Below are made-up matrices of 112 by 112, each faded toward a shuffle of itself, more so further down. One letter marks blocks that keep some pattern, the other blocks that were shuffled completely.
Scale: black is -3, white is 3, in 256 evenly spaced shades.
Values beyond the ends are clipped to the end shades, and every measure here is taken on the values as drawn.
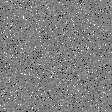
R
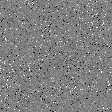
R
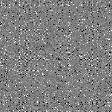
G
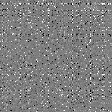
G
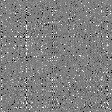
G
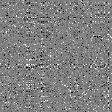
G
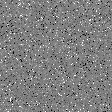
R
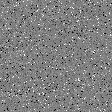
R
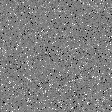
R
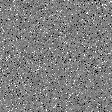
R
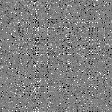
G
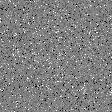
R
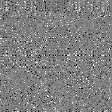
G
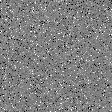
R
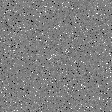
R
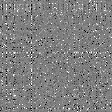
G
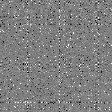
G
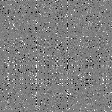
G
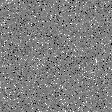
R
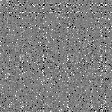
G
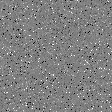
R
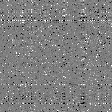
G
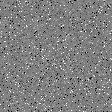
R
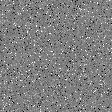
R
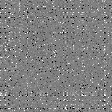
G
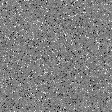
R
